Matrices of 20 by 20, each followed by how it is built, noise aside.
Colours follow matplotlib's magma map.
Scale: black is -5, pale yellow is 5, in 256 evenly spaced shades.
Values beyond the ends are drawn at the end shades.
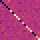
diagonal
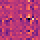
low rank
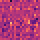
low rank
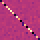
diagonal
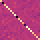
diagonal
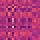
low rank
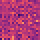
low rank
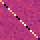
diagonal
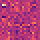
low rank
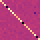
diagonal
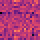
low rank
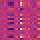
low rank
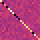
diagonal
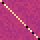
diagonal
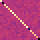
diagonal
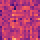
low rank
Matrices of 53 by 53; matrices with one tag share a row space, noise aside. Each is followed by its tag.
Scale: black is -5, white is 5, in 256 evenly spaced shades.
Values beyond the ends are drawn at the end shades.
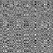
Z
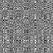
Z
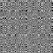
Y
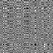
Z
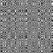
Y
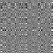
Y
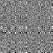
Y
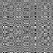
Z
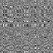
Z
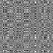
Z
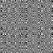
Y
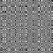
Y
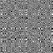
Y
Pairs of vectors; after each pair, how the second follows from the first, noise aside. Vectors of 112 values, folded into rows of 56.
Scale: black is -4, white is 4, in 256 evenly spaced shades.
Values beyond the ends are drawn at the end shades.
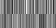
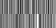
shuffled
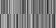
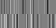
partly zeroed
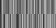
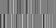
partly zeroed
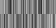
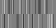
partly zeroed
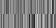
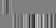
partly zeroed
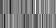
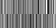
shuffled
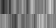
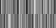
shuffled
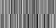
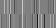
partly zeroed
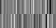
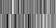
shuffled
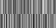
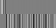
partly zeroed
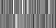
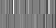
partly zeroed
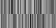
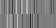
partly zeroed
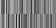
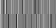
partly zeroed
